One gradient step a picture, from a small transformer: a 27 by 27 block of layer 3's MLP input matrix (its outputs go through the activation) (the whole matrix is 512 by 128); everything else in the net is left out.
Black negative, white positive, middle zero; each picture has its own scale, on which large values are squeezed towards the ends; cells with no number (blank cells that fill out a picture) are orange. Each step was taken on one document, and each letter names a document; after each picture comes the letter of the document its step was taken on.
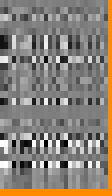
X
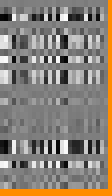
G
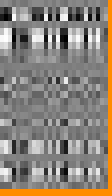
G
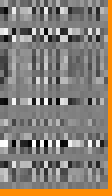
X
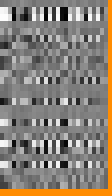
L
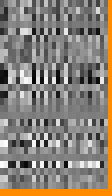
X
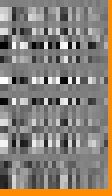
L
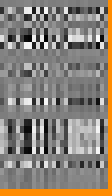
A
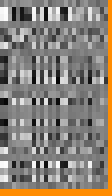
X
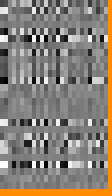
X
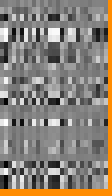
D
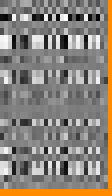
G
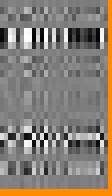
A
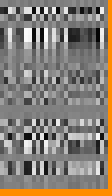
A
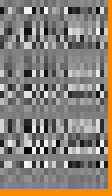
A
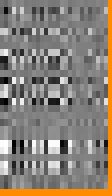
D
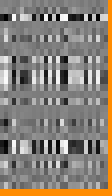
G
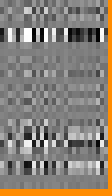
A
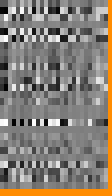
D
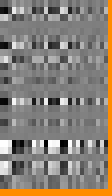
X
